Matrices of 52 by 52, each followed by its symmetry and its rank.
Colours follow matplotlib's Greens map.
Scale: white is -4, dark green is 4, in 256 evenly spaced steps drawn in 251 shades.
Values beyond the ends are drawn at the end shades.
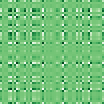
symmetric, rank one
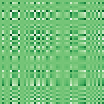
symmetric, rank one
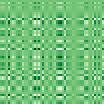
neither, rank one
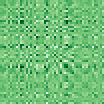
symmetric, rank three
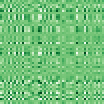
neither, rank two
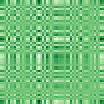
symmetric, rank one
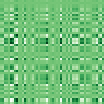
neither, rank one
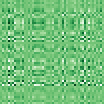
neither, rank two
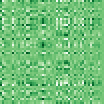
neither, rank three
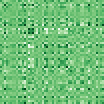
symmetric, rank three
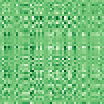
neither, rank three
